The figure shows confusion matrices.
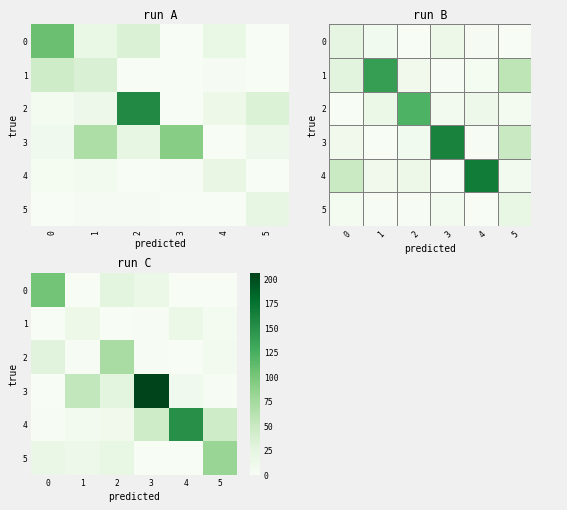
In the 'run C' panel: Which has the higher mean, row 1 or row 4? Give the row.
4
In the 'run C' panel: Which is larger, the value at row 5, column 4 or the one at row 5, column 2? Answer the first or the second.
the second
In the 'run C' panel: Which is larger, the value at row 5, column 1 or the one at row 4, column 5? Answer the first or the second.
the second
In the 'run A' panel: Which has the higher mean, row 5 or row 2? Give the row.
2
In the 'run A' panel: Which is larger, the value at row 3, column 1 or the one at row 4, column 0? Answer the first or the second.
the first
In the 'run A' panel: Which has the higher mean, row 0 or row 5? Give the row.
0
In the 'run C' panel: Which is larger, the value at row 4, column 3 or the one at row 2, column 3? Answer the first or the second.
the first
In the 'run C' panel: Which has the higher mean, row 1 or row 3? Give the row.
3
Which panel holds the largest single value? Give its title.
run C
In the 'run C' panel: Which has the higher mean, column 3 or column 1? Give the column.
3
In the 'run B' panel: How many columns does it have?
6
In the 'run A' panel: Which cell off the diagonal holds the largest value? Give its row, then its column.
3, 1
